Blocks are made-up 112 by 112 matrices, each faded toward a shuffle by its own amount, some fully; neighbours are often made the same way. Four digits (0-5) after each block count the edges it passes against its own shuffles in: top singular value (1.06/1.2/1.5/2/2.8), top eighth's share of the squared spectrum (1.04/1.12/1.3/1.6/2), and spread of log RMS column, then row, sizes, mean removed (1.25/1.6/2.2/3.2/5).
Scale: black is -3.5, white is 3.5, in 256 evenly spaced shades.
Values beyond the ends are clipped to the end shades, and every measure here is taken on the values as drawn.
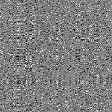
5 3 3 2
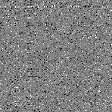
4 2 1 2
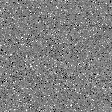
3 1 0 1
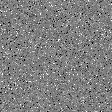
0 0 0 0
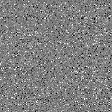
4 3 1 2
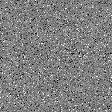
3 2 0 0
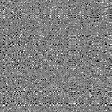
5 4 2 3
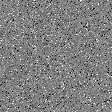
1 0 0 0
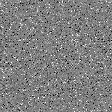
3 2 0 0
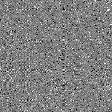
4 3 1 2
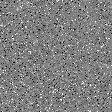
2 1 0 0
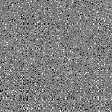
4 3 2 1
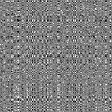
5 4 4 4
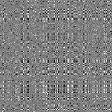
5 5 4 4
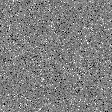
0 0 0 0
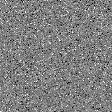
3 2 1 0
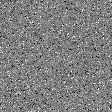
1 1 0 0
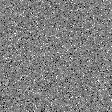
2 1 0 0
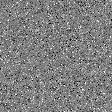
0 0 0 0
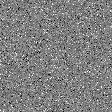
1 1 0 0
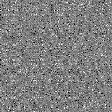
4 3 2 2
